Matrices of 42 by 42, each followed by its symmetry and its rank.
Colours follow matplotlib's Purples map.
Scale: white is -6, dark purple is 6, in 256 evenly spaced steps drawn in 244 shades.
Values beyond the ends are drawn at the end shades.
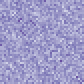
symmetric, full rank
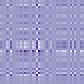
neither, rank one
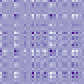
symmetric, rank two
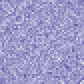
symmetric, full rank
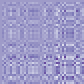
antisymmetric, rank two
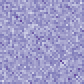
symmetric, full rank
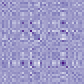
symmetric, rank three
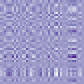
antisymmetric, rank two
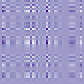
neither, rank one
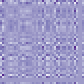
antisymmetric, rank two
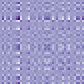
symmetric, rank two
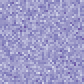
neither, full rank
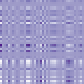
neither, rank one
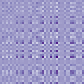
symmetric, rank two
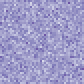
neither, full rank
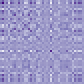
symmetric, rank three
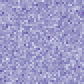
neither, full rank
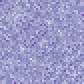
symmetric, full rank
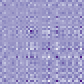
symmetric, rank three
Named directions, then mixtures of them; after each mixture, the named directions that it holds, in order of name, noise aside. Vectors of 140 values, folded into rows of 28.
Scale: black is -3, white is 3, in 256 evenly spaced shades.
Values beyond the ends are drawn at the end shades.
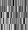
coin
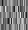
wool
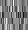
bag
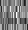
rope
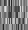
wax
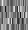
wool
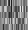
wax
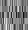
bag, coin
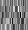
bag, wool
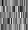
wool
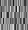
coin, rope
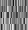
coin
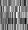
rope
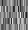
wool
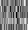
rope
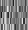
coin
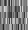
wax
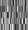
coin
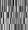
coin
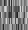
wax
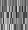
bag, coin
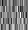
coin, wool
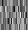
wool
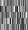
wool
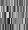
coin, wool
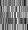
rope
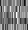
rope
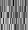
coin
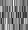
bag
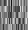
wax
